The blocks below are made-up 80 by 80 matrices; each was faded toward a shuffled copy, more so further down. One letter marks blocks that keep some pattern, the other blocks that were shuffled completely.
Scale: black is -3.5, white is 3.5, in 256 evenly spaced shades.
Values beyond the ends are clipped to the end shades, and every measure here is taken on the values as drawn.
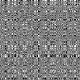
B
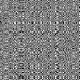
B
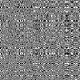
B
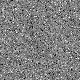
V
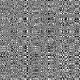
B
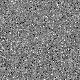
V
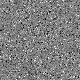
V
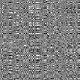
B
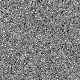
V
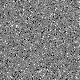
V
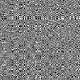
B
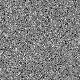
V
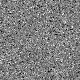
V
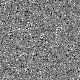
V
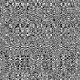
B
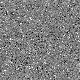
V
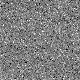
V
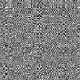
B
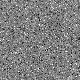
V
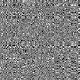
B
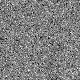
V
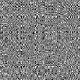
B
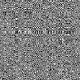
B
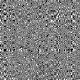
B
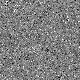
V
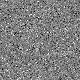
V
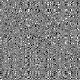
B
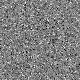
V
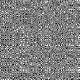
B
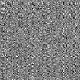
B
